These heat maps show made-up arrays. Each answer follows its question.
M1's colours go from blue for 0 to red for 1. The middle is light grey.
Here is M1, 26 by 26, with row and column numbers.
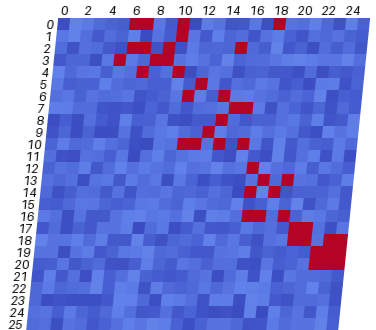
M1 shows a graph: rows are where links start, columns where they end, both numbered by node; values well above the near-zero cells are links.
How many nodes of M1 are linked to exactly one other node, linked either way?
1
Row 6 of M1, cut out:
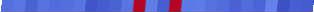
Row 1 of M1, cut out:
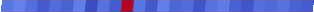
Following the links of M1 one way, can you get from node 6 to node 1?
no
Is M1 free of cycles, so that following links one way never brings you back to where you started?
yes
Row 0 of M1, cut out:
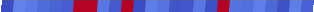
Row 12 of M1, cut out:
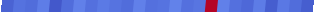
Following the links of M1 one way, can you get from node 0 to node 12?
yes
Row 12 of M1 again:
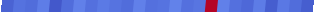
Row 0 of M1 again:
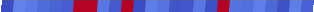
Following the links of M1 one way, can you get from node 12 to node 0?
no
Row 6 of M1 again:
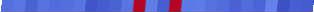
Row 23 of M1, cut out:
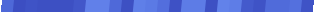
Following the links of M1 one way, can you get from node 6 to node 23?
yes
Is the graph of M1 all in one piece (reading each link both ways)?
yes
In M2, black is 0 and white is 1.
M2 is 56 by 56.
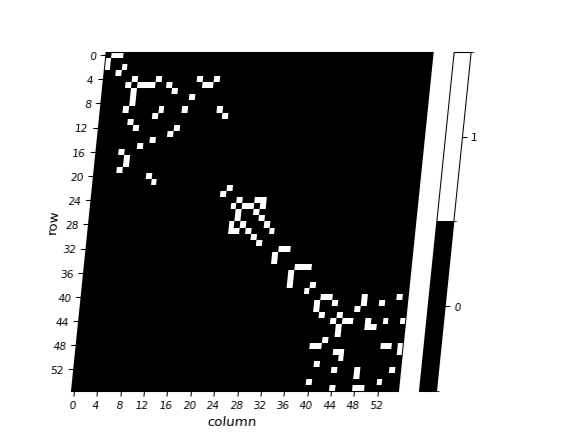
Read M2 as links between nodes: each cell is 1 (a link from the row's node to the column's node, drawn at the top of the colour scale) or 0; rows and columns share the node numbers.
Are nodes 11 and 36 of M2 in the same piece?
no
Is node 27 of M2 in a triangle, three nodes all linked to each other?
yes
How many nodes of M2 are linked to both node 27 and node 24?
2
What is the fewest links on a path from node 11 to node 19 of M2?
3
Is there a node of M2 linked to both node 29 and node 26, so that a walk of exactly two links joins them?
yes
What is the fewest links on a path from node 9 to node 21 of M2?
2
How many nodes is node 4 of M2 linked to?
4
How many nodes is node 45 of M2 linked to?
3
